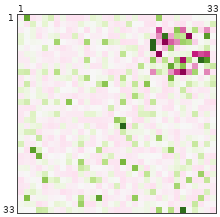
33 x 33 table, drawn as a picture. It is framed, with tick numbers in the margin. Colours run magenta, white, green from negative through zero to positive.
Values change most from cell to cell in the top right. No single row or column stands out from its neighbours. No regular stripes run through it. In the top right lies a patch that is rougher than the rest. Neither half mirrors the other. On average the colour sits 50% of the way up the scale. There is no overall slope. The texture is fine-grained noise.
